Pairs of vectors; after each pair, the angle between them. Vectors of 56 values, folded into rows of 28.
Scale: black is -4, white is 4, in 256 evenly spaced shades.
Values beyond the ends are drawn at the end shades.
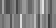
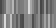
partly opposed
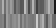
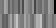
partly aligned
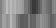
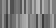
partly opposed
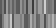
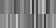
partly aligned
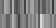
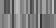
nearly opposite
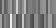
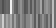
orthogonal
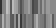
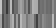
nearly opposite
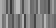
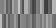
partly aligned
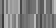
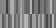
orthogonal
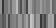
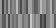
nearly parallel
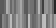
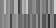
partly opposed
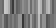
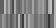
partly aligned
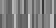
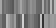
orthogonal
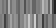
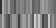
partly aligned
